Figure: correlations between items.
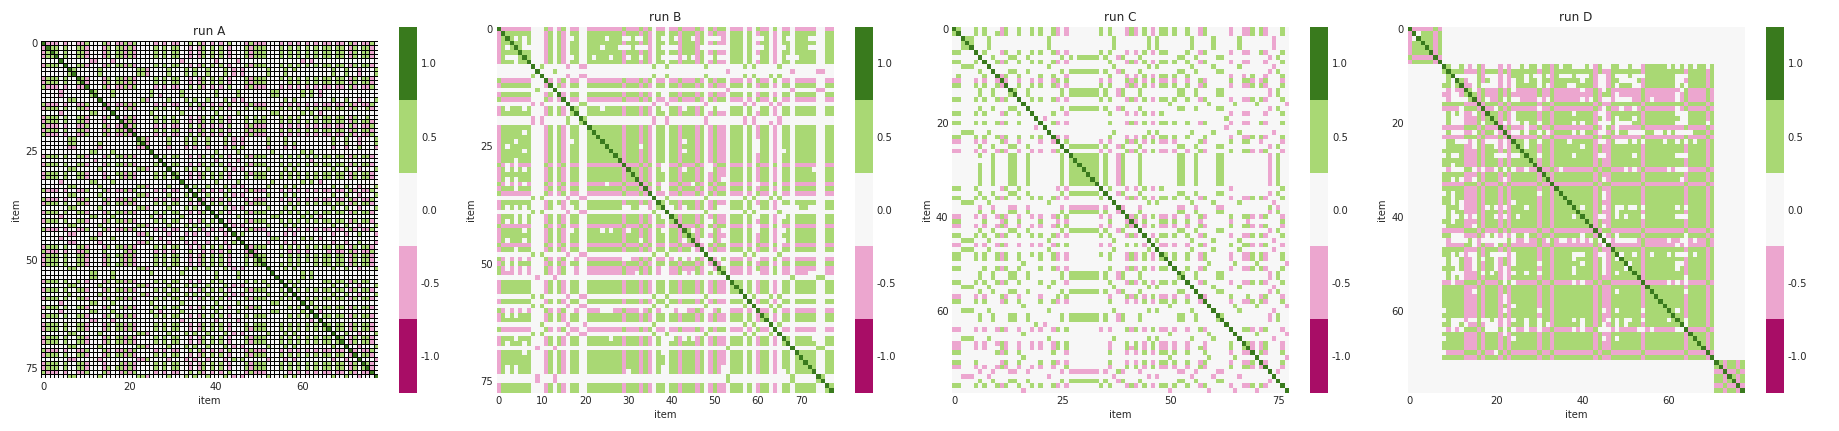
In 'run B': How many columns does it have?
78
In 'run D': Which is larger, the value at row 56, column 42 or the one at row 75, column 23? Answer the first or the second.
the first
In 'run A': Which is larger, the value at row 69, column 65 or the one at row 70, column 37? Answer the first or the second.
the first
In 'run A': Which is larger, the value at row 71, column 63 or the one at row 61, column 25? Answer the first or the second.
the second
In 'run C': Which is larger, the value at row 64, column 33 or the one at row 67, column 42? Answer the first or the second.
the second
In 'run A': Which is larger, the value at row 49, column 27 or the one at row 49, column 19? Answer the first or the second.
the first
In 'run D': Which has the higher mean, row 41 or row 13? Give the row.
41
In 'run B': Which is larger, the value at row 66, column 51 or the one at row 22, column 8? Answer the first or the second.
the second
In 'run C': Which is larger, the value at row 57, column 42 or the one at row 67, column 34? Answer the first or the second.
the first
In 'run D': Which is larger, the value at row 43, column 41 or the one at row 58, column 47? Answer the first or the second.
the second
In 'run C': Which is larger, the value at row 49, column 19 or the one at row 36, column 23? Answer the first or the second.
the second
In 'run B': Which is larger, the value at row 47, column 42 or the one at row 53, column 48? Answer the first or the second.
the second
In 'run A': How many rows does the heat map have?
78
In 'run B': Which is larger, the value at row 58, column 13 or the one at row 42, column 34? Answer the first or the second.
the first
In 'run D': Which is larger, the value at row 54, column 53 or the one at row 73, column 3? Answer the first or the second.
the second
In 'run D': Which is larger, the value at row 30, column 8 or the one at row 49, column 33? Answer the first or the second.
the first
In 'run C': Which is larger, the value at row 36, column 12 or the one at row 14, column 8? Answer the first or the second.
the first
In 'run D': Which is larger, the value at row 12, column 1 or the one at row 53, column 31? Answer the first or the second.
the second
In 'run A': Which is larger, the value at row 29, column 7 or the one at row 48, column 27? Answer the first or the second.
the first
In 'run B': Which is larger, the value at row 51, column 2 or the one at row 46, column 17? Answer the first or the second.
the first
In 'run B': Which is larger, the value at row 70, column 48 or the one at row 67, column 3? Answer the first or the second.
the second
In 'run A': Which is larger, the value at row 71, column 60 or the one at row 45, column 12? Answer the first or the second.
the second
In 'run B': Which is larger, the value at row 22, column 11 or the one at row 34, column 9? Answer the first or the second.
the second
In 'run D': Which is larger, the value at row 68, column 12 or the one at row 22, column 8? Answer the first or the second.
the first
